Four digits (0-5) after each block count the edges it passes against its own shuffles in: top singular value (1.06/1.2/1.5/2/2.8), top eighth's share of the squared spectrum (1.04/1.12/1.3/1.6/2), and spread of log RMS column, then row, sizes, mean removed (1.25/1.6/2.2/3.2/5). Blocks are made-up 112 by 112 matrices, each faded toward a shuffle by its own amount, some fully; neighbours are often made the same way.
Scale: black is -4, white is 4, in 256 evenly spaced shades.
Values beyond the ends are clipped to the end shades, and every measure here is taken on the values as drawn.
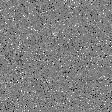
0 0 0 0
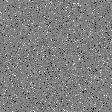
0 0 0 0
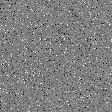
0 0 0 0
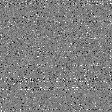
2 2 1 3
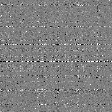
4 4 2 3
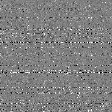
3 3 2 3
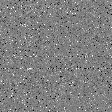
2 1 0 1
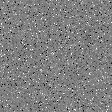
0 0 0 0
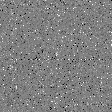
2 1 0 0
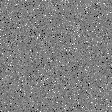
0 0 0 0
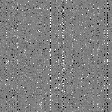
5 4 3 1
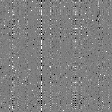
5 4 3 1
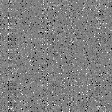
4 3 2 1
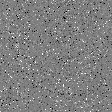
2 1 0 0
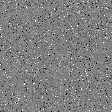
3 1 1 0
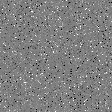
2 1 0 0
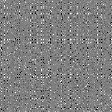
5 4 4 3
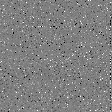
3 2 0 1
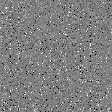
4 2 1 0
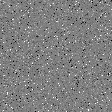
2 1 0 0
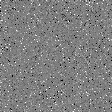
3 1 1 0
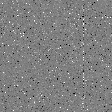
3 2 0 0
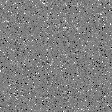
3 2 1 0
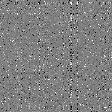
4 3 2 1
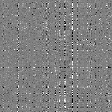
5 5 3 2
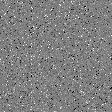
2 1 0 0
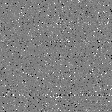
3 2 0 1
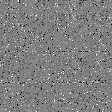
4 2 0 1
